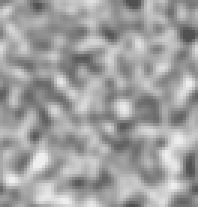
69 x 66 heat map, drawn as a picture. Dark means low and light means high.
No row or column stands out. Neither half mirrors the other. The field is mottled with small blotches. The histogram is bell-shaped. The ninth with the highest average is the bottom left.
